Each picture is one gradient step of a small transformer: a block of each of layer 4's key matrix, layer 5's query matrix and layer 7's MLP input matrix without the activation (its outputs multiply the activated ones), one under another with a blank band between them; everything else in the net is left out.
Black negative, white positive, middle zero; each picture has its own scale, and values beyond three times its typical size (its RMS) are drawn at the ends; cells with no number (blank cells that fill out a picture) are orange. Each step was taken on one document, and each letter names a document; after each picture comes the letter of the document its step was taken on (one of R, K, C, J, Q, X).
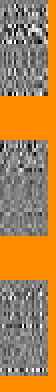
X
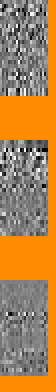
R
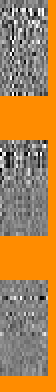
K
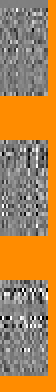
X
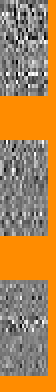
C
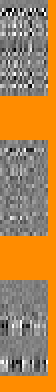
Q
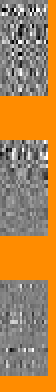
R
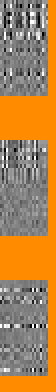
X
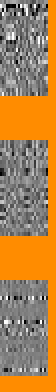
C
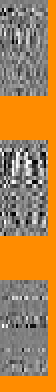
K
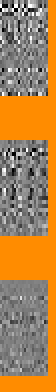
R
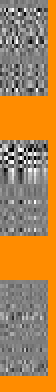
Q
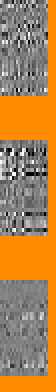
R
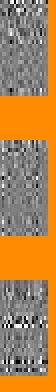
K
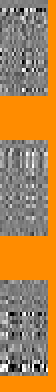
Q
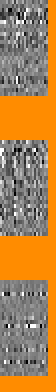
K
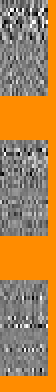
X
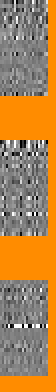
X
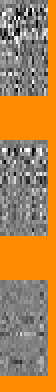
R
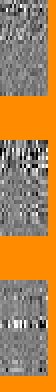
K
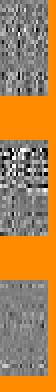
R
